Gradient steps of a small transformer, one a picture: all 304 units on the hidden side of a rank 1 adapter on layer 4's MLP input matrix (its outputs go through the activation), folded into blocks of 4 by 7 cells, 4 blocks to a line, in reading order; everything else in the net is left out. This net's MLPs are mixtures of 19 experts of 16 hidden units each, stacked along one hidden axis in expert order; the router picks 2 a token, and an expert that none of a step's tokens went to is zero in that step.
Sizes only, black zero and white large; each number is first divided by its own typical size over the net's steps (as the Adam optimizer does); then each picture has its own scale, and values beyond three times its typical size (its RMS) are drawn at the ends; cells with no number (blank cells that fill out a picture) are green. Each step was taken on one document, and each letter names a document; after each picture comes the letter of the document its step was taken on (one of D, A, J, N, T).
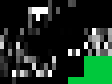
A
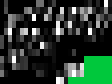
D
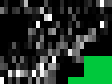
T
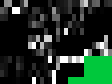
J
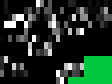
D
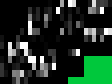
A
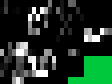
A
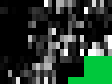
T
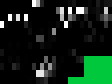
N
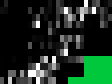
T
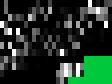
D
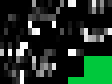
A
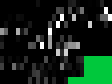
N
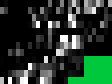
T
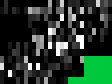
T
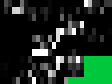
J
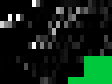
N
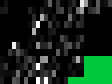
T
